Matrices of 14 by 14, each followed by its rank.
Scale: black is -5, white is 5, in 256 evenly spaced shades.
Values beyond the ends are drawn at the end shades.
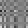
one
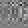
two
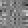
two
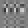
one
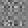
two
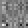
two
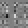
two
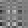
one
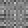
two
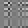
one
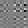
one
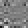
two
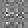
two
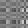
one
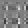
two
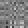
two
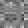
two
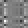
one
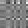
one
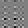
one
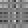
one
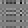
one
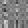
two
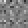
two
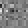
two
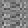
two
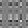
one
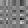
one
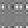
one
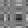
one
